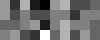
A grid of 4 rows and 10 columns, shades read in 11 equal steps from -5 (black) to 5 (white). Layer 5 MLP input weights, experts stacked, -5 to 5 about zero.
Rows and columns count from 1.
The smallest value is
-5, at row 1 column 5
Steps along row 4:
up down down up down up down up down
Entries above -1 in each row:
4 6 6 5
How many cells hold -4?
2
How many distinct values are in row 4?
7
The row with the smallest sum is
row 1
